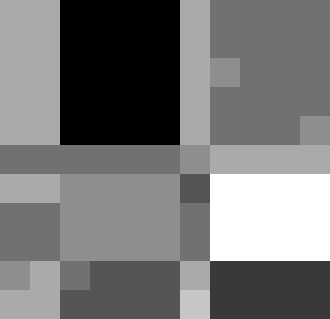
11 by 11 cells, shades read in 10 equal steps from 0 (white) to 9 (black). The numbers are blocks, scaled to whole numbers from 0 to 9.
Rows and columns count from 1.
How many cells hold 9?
20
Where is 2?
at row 11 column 7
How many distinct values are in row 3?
4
